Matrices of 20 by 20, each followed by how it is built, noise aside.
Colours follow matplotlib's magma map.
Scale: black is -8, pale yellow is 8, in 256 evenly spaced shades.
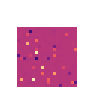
sparse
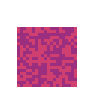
noise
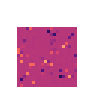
sparse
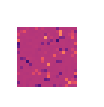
sparse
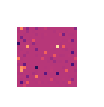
sparse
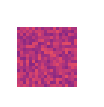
noise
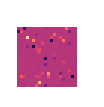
sparse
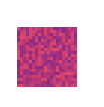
noise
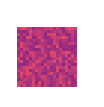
noise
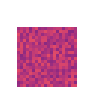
noise
